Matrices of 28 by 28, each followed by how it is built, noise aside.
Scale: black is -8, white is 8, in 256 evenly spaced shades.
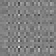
low rank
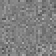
low rank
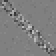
banded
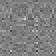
low rank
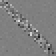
banded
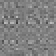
low rank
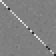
diagonal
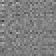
low rank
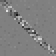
banded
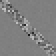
banded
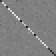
diagonal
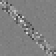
banded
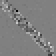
banded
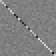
diagonal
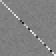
diagonal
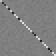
diagonal
